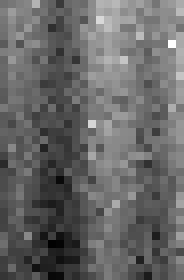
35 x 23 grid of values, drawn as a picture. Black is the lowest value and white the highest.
Stripes: upright, repeating 2 times. Average level on the scale: 40%. Slope: up to the top right. Ninth with the lowest average: bottom left. Mirror symmetry: none.
